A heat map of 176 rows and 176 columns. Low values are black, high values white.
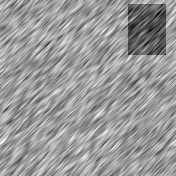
Odd patch: lower, in the top right. Grain: diagonal, up to the right. Average level on the scale: 60%. Ninth with the lowest average: top right. Mirror symmetry: none.
